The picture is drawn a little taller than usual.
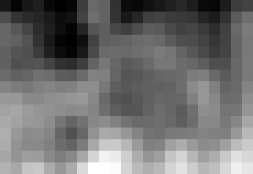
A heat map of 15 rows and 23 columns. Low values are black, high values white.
Histogram: bell-shaped. Slope: up to the bottom. Calmest part: centre. Ninth with the lowest average: top left. Lone odd cells: none. Grain: blotchy.
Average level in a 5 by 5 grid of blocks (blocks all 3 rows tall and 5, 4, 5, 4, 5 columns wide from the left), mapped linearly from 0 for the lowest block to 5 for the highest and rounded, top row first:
00111 / 10222 / 33223 / 43323 / 44555
